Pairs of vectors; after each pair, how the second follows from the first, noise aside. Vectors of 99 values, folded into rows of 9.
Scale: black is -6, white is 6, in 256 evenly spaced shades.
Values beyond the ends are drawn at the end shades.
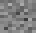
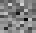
scaled up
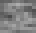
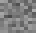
sign-scrambled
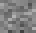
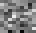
scaled up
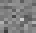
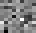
scaled up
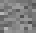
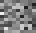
scaled up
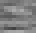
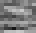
scaled up
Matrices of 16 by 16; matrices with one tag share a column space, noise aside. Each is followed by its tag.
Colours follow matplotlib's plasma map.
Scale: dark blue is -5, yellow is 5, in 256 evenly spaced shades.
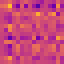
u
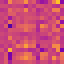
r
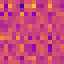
u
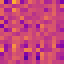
r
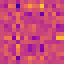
u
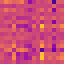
r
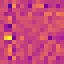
u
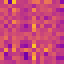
r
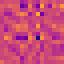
u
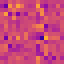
u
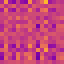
r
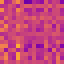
r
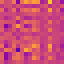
r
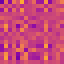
r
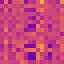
r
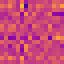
u
